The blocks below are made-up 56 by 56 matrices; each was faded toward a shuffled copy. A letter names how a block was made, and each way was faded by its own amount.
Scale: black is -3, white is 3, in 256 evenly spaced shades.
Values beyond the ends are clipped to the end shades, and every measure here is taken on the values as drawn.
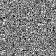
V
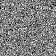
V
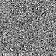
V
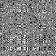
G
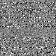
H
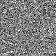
V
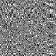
G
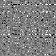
G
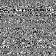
H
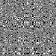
G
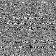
H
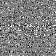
H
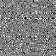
G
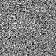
V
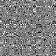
G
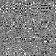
G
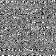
H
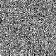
V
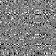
G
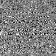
H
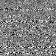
H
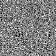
V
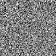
V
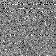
H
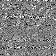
H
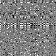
G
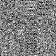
V
